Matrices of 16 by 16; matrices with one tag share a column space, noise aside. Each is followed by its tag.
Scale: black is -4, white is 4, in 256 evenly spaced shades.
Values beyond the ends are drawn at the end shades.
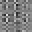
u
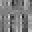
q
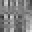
q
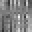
q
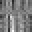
q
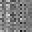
u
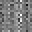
u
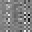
u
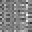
u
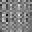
u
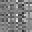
u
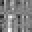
q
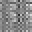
u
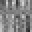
q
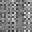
u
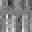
q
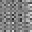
u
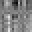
q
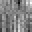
q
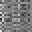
u
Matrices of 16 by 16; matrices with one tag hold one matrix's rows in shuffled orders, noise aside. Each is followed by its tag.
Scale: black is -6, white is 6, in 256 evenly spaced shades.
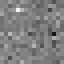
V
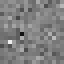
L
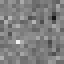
V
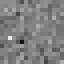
L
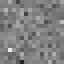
L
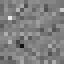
L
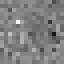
V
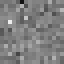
L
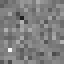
L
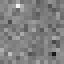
V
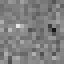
V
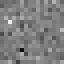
L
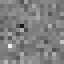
L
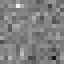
V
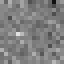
V
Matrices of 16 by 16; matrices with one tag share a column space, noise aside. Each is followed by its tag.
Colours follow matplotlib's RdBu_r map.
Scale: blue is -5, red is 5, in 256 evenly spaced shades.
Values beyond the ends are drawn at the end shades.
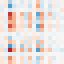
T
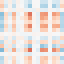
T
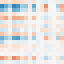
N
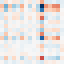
N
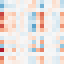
T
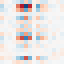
N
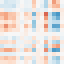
T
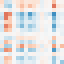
T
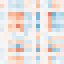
T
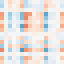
T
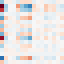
N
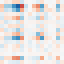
N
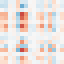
T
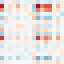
N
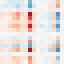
T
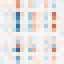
T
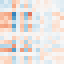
T
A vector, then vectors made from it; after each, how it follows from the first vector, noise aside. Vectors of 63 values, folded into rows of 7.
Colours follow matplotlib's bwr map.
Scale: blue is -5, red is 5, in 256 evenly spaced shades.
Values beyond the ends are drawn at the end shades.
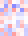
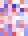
scaled up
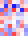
scaled up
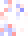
partly zeroed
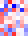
scaled up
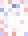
partly zeroed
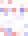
partly zeroed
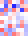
scaled up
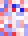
scaled up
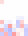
partly zeroed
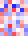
scaled up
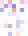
partly zeroed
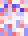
scaled up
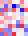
scaled up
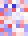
scaled up
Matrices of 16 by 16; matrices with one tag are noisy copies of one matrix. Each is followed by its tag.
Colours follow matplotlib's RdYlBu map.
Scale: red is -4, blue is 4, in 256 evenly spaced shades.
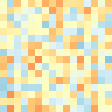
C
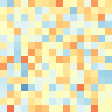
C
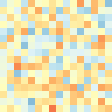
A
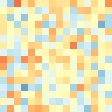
C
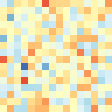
C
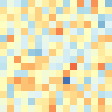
A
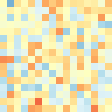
C
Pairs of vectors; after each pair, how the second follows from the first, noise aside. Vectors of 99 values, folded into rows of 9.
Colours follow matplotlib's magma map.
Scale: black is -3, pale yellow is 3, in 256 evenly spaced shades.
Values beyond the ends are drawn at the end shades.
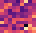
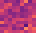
shrunk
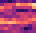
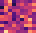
shuffled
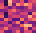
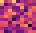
shuffled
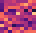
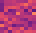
shrunk
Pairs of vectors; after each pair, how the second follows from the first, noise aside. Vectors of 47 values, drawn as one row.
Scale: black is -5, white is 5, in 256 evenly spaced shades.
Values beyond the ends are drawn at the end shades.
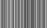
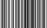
scaled up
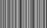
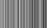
shuffled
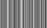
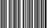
scaled up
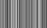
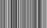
negated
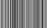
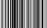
scaled up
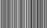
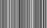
shuffled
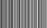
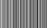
negated
